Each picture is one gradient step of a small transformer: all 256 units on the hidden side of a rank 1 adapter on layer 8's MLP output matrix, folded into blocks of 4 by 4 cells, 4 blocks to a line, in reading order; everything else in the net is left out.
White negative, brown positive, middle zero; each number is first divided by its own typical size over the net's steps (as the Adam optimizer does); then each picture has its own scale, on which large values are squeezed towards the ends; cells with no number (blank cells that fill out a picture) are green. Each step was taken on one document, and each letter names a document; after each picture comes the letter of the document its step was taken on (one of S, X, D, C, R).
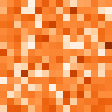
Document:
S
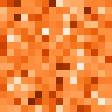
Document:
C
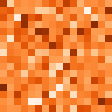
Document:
C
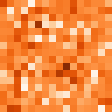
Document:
S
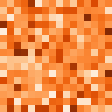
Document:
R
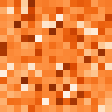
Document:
S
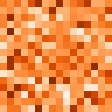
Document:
R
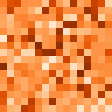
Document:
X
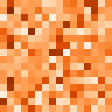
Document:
X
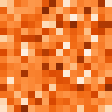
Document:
X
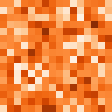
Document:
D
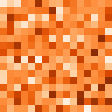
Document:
R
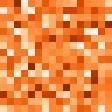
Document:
D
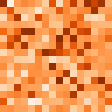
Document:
X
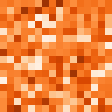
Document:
R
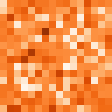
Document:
S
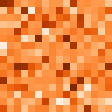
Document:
S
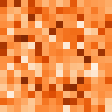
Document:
S
